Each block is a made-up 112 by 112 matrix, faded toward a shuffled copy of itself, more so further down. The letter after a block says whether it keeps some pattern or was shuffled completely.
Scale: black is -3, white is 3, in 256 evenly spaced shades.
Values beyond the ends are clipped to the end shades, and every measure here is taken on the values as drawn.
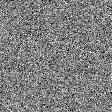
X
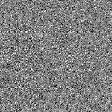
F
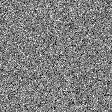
X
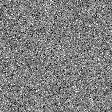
X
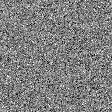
X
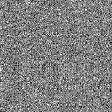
F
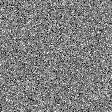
X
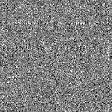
F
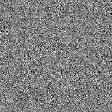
F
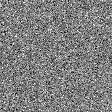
X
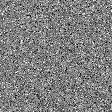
X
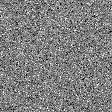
X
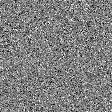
X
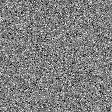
X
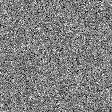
X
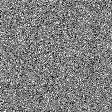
X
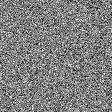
X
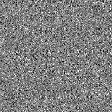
F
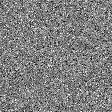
X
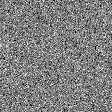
X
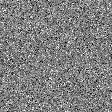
X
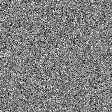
X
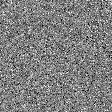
X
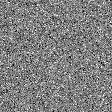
X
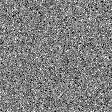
X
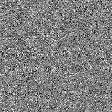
F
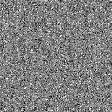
F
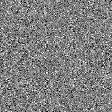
F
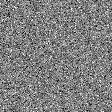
X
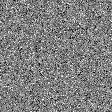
X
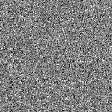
F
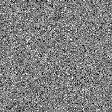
F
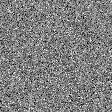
X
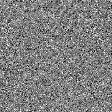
F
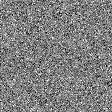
X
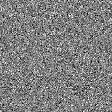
F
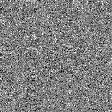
F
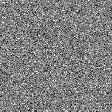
F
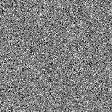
F
